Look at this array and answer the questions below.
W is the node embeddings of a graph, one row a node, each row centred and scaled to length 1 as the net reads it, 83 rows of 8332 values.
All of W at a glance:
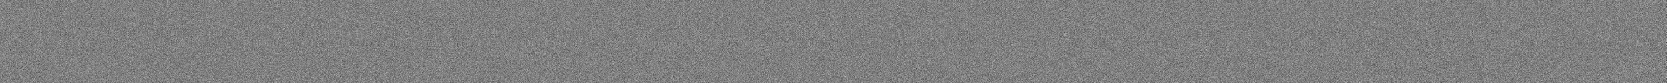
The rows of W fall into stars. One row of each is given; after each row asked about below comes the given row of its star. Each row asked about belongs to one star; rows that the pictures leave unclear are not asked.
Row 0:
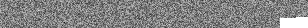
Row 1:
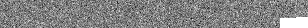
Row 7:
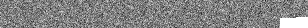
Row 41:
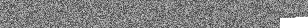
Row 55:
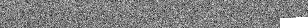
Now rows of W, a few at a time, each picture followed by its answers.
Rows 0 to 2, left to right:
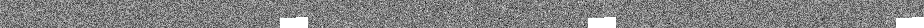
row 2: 1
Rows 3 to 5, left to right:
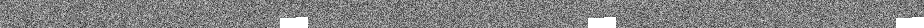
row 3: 7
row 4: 0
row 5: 7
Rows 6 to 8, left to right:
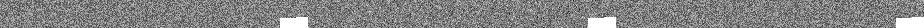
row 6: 0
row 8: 41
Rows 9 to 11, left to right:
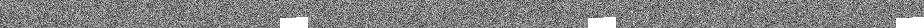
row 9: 41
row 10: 55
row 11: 1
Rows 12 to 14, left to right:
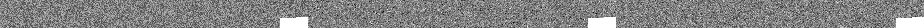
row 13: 41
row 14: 7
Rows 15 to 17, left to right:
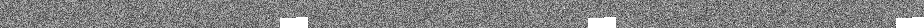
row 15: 1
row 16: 7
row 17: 0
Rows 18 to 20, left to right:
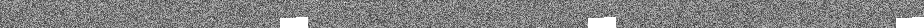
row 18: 55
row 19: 41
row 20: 55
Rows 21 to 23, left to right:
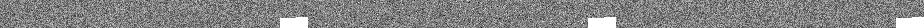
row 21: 1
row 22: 1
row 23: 41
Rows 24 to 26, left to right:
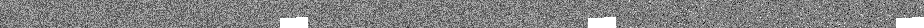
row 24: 1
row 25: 7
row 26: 41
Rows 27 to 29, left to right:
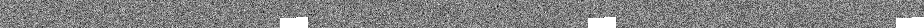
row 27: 7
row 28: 1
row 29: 1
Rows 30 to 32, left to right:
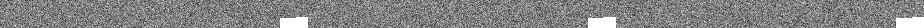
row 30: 55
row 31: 55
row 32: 0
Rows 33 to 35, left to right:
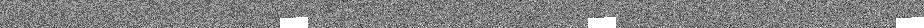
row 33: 55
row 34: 0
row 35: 55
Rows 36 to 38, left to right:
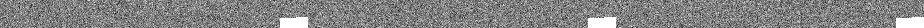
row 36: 1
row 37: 0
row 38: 55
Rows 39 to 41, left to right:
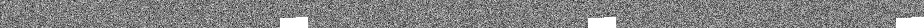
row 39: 55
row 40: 7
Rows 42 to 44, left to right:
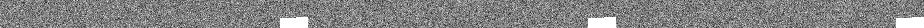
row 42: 7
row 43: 7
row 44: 7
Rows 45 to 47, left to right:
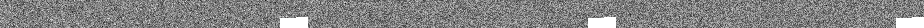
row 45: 7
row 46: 55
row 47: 0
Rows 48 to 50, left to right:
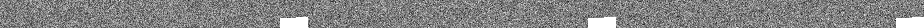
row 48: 7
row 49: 55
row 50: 55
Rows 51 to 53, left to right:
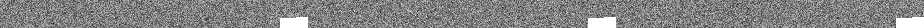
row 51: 1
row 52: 7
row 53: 0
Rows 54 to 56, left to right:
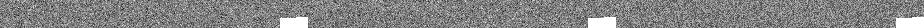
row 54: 0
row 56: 7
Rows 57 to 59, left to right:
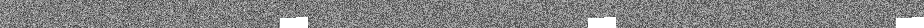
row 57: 7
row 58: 1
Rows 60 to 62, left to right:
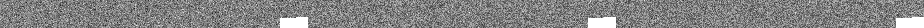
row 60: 0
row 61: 41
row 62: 1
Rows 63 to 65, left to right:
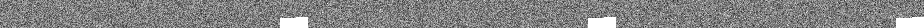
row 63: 41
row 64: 41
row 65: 7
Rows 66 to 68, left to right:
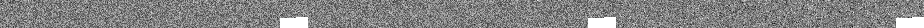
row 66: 0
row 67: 7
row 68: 1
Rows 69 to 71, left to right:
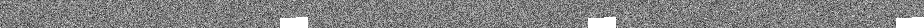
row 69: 55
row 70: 7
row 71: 0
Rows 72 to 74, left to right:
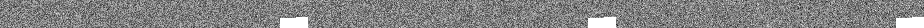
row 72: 41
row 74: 55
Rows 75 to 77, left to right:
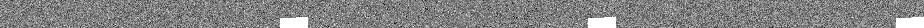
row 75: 7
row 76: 41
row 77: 41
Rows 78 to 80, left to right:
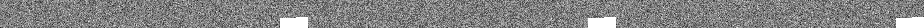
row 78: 0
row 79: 0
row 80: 55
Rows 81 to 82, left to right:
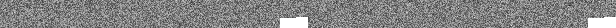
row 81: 0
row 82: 1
